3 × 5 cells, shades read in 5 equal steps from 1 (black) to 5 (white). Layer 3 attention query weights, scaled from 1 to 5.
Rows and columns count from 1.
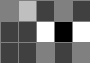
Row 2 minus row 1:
-1 -2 3 -2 3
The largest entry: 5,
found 2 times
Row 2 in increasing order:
1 2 2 5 5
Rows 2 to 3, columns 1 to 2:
2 2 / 2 2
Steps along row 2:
same up down up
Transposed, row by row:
3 2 2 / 4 2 2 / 2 5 3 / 3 1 2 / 2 5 3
